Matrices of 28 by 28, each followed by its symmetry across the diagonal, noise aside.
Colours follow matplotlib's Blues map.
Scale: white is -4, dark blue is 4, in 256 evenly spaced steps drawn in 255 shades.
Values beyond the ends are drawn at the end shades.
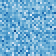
antisymmetric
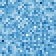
symmetric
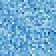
antisymmetric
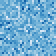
symmetric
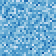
neither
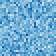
neither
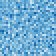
antisymmetric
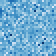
symmetric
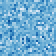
antisymmetric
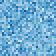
symmetric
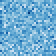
neither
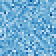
antisymmetric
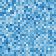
symmetric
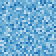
antisymmetric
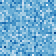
antisymmetric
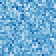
neither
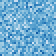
neither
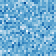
neither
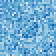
symmetric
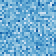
neither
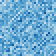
symmetric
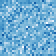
symmetric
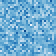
antisymmetric
